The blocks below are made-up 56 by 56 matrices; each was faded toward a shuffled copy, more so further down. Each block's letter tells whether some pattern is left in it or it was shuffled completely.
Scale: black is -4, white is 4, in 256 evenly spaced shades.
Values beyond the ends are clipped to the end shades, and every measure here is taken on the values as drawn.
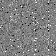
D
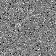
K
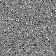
K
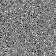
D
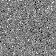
K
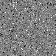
D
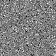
K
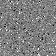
K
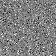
D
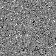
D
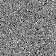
K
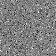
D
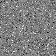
K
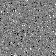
K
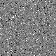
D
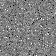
K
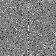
D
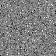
K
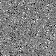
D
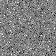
K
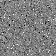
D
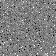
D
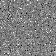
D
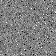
K
